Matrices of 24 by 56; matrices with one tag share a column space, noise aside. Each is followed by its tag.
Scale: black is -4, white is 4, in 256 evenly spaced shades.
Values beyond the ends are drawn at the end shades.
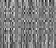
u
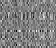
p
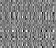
p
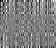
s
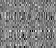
p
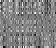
s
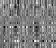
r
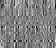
r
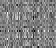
p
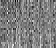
u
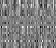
r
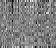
s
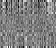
s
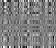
s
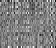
s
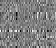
p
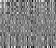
s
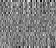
s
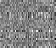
p
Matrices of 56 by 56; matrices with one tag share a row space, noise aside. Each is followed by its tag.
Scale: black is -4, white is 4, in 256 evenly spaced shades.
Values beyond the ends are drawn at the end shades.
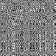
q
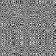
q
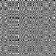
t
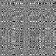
q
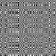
t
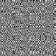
q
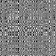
t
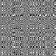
q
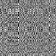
t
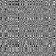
t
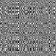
t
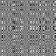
q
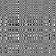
t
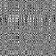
t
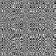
q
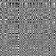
t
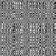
q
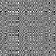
t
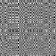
t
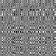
q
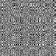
q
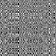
t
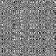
q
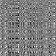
t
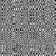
q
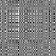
t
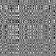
t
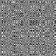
q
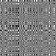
t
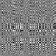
q
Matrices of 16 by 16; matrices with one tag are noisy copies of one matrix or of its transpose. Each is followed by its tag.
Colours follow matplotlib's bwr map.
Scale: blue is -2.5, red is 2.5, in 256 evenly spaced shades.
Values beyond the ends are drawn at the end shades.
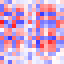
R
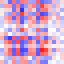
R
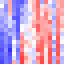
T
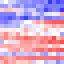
T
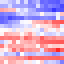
T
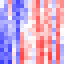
T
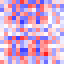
R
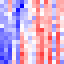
T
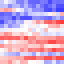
T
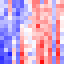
T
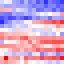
T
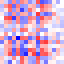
R
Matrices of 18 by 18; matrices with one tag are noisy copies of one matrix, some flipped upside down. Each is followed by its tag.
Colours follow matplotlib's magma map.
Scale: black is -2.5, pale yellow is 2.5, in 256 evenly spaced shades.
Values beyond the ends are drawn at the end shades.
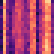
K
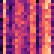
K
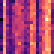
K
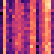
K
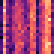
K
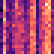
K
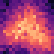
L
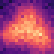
L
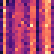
K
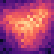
L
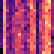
K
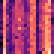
K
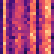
K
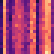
K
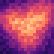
L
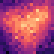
L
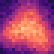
L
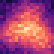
L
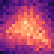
L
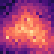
L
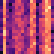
K
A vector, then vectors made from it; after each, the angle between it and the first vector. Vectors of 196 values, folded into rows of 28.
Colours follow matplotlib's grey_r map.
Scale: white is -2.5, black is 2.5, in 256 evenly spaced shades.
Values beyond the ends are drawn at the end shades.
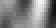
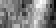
nearly parallel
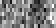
partly opposed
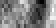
nearly opposite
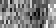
partly opposed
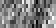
partly opposed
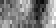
nearly opposite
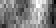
nearly parallel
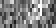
partly aligned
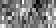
partly opposed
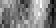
nearly parallel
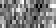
partly opposed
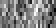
partly aligned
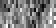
partly opposed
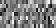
orthogonal
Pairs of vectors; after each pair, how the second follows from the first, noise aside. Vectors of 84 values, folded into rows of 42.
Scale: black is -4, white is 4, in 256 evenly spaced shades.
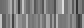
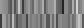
negated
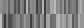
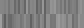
shrunk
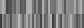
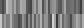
negated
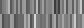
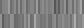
shrunk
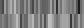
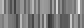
negated
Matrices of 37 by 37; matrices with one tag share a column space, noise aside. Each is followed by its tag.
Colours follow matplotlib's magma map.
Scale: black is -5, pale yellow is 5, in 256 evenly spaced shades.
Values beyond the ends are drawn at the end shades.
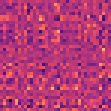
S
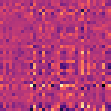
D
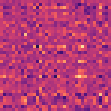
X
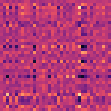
X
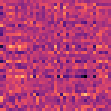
X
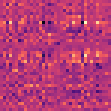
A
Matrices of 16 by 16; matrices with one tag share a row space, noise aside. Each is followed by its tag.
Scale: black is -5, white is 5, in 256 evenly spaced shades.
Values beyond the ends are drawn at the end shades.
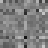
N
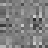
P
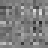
P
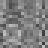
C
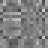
C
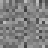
N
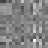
P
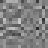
C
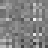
P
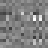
P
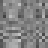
C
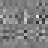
N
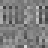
N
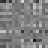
P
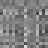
N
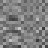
C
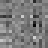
P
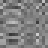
C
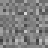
N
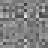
N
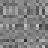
N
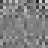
N
